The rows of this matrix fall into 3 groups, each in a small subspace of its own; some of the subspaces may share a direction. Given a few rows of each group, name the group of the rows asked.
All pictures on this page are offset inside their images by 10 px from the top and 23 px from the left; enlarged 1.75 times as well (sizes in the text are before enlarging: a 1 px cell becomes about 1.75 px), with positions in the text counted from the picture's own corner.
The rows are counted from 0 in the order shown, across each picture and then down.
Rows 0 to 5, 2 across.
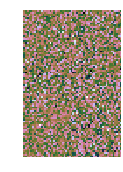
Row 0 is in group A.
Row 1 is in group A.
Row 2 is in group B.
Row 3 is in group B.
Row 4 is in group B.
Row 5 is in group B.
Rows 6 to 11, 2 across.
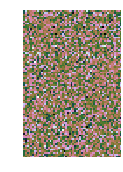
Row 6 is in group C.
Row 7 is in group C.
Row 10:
A
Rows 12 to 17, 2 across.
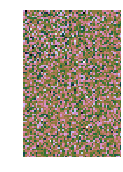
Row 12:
C
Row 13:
A
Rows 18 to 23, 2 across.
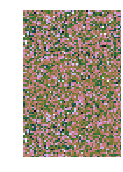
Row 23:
B
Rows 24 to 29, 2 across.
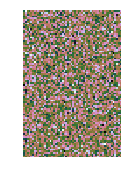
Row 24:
C
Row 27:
A
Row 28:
A
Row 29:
C
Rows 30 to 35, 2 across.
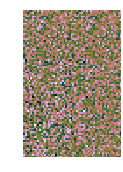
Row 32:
C
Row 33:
A
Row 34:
B
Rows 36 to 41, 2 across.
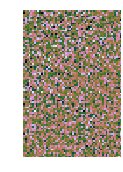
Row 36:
C
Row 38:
B
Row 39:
B
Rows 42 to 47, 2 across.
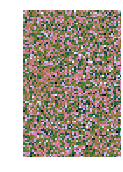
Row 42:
C
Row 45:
C
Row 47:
B
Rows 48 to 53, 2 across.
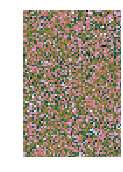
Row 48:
B
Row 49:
C
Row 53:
C
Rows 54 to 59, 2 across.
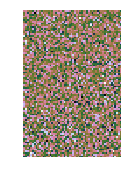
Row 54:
A
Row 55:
B
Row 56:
A
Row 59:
A
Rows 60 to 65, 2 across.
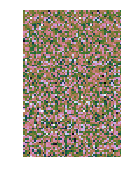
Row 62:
C
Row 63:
C
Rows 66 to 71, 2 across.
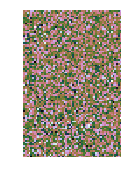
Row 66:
B
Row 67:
A
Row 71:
B
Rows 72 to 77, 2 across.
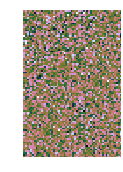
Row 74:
B
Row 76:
B
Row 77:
A
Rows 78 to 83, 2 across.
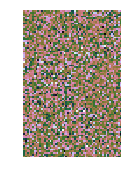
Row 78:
A
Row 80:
C
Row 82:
A
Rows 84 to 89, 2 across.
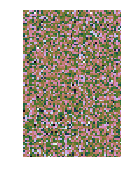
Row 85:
C
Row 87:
A
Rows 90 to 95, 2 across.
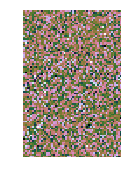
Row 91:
C
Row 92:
B
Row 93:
C
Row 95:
B
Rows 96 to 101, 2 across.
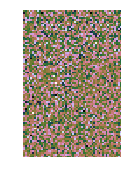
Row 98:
C
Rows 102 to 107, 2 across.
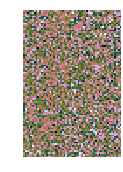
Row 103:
C
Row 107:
C
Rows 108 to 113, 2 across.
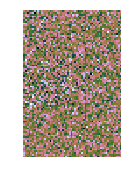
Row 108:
A
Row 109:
B
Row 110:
C
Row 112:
A
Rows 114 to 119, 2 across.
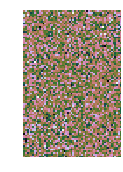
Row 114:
B
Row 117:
B
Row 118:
A
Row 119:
A
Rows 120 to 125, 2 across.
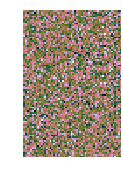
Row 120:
A
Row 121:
C
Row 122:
A
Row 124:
A
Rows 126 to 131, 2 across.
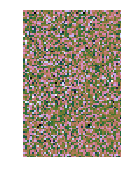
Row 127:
A
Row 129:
A
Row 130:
B
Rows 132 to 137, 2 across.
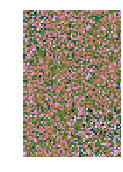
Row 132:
A
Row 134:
B
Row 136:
B
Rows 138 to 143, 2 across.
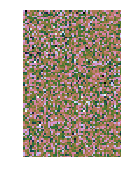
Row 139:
A
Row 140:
A
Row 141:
C
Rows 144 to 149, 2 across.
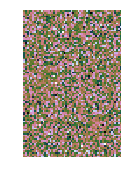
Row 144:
A
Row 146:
C
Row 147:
B
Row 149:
C
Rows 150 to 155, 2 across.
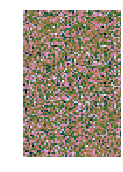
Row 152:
A
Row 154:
C
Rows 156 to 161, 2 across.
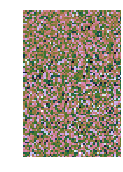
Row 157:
B
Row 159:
C
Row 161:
C
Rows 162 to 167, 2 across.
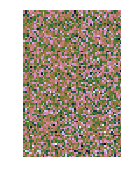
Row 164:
B
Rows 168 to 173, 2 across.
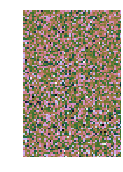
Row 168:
A
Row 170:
C
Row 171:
A
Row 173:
C
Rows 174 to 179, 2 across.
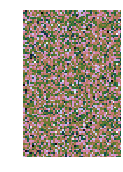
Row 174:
C
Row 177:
A
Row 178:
C
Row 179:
B
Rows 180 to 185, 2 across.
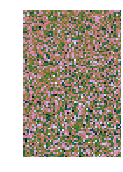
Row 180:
B
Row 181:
A
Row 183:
C
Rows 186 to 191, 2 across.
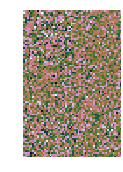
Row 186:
C
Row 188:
C
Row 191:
A
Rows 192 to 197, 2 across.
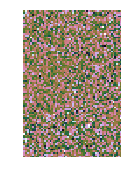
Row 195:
A
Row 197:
B
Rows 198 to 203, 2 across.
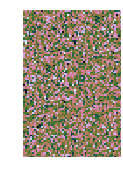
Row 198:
A
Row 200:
A
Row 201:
A
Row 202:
B
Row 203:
A
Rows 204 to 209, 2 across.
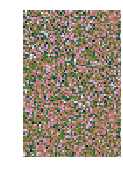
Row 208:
B
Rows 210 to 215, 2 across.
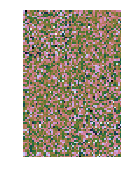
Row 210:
C
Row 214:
B
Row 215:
C
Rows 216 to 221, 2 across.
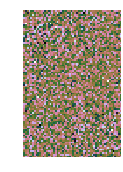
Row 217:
A
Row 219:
B
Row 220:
B
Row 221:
A
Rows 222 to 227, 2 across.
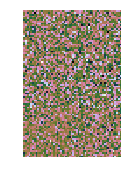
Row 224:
C
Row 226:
B
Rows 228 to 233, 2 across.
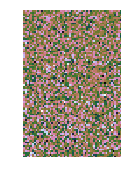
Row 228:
A
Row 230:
A
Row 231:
C
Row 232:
C
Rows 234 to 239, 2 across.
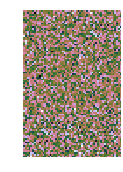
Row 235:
C
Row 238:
C
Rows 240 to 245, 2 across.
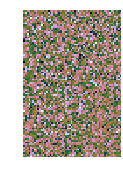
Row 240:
B
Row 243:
C
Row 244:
C
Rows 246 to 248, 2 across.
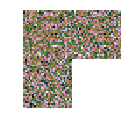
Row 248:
C
